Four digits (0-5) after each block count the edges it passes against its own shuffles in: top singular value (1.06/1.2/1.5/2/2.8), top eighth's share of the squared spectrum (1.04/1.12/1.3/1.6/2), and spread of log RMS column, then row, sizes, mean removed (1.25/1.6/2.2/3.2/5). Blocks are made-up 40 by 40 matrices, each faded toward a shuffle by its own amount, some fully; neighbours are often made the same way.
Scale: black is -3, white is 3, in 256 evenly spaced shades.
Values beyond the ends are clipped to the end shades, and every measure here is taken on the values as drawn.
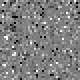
2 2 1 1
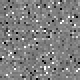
1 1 0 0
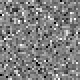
2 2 1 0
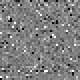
2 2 0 1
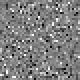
2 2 0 1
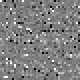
2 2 0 1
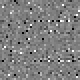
3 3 0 1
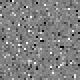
0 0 0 0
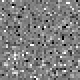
2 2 0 0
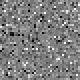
0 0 0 0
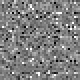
3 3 1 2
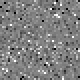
1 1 0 0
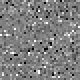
1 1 0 0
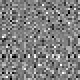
4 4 2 2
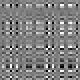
5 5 4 4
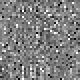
3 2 1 0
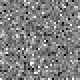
2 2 0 0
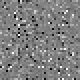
1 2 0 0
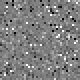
0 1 0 0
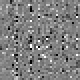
3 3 2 1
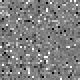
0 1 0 0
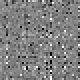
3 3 2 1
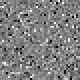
1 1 0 0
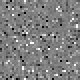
0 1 0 1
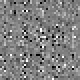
3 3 3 2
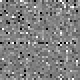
3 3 1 2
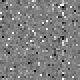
2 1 0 0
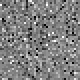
1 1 1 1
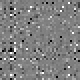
4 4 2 1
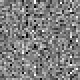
1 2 2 0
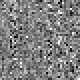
1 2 3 0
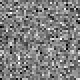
1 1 2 0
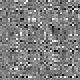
4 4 2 3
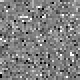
1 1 0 1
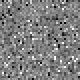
2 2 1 0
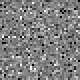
2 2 0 1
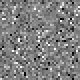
2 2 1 0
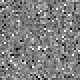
2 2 1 0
